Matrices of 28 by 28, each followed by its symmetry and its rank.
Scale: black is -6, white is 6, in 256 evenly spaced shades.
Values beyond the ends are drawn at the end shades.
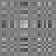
symmetric, rank one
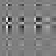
neither, rank one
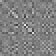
symmetric, rank five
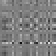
neither, rank two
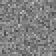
neither, full rank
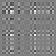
symmetric, rank one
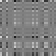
neither, rank one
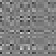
neither, rank two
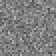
neither, full rank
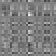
neither, rank two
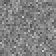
neither, full rank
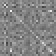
symmetric, rank five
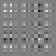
symmetric, rank one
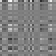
neither, rank one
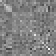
symmetric, rank five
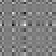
symmetric, rank one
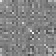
symmetric, rank five
